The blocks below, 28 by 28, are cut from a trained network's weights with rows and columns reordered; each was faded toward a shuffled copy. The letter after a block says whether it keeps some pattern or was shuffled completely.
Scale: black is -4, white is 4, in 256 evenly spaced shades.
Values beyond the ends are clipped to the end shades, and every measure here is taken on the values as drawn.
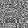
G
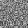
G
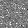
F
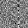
G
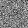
F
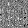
G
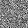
F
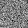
F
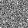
F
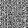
G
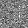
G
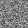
F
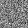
F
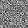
G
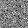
F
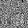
G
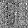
G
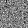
F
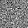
G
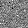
F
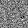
F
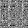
G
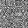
G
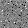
F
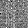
G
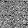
G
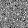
F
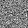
F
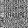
G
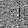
G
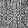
G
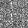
G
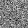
F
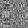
G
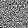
F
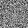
F
